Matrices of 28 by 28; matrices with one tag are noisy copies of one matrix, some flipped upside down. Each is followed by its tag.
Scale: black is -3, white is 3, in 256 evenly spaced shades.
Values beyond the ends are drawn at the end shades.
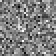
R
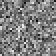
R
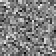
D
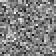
D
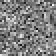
D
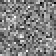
D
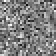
D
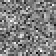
D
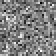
D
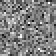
D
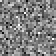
R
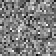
R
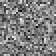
D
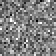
R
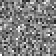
R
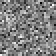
D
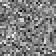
D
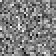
R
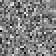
R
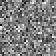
R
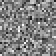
R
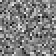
R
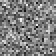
D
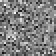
D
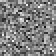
D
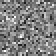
D
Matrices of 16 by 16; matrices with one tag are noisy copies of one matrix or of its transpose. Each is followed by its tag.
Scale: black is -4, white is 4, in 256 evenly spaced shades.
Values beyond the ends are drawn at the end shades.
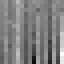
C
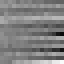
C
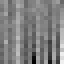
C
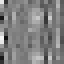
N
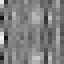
N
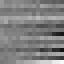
C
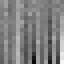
C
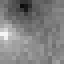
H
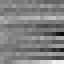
C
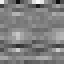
N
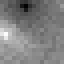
H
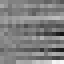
C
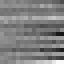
C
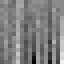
C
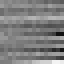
C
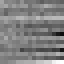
C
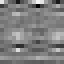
N
